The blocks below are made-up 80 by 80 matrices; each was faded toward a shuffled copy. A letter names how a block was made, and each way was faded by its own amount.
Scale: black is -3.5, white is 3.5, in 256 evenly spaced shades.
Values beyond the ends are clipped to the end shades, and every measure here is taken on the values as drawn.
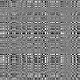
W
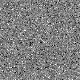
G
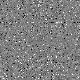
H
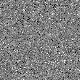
G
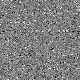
G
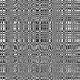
W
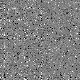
H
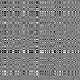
W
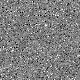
G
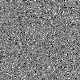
G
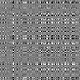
W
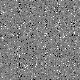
H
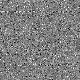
G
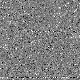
G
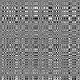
W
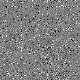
H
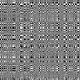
W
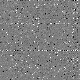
H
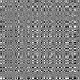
W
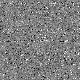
G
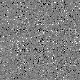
H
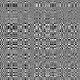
W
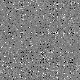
H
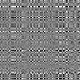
W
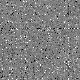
H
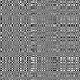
W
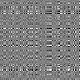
W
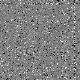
H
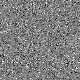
G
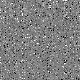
H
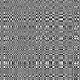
W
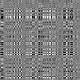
W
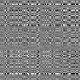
W
